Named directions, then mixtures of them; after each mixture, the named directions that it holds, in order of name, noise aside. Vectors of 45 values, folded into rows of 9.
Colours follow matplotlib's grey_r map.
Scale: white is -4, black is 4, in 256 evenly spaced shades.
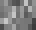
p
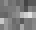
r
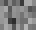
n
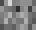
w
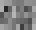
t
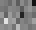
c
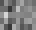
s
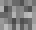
n, r, t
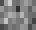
p, w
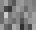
s, t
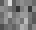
w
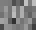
c, n, p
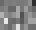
c, n, s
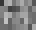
s, w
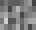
c, n, s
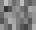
n, s, t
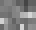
r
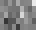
c
